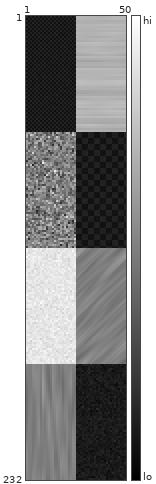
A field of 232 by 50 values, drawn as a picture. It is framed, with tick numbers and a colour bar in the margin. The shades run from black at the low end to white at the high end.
It is made of 4 by 2 panels. Panel 1,1: very low, checkered, faint in contrast. Panel 1,2: high, streaked across, faint in contrast. Panel 2,1: middling, fine-grained, strong in contrast. Panel 2,2: very low, checkered, faint in contrast. Panel 3,1: very high, fine-grained, faint in contrast. Panel 3,2: middling, slanting up to the right, faint in contrast. Panel 4,1: middling, streaked downward, faint in contrast. Panel 4,2: very low, fine-grained, faint in contrast.
